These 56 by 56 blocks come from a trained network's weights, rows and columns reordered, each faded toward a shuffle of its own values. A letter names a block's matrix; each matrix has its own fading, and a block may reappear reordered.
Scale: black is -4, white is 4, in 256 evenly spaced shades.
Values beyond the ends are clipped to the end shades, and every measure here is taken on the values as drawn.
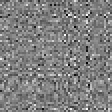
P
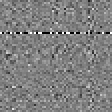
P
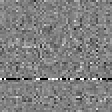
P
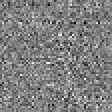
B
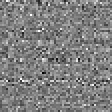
B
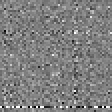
P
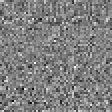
B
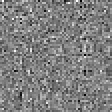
B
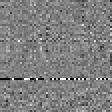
P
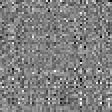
P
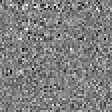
B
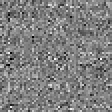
B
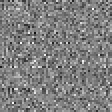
B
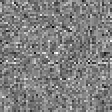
B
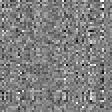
P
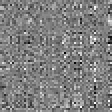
P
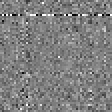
P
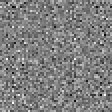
B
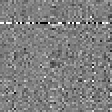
P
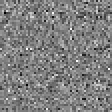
B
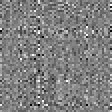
P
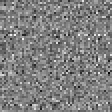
B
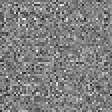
B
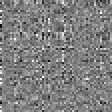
P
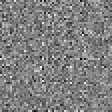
B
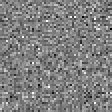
B
